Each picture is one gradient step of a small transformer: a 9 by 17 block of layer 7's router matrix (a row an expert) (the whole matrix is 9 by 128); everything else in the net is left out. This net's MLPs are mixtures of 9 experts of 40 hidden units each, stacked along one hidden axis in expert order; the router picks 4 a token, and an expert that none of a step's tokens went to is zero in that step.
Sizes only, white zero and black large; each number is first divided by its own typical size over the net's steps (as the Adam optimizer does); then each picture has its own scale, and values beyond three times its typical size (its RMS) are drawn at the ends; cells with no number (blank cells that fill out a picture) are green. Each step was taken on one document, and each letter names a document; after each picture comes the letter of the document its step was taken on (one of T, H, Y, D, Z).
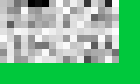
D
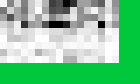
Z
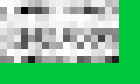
D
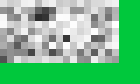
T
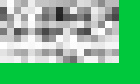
Z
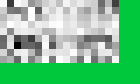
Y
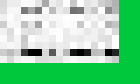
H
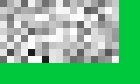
Y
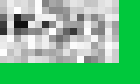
Z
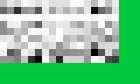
H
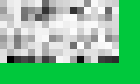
Y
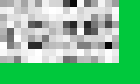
T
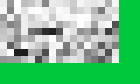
Y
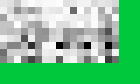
D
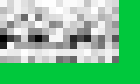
T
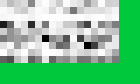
D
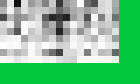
Z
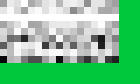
D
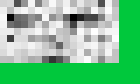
Z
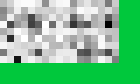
H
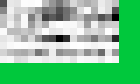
Z
